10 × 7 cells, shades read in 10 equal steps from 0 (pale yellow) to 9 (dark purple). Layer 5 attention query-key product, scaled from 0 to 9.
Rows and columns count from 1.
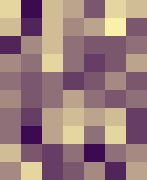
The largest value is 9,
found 3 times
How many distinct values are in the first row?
5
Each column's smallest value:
1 1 1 1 3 0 2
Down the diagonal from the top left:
1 8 2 5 6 6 7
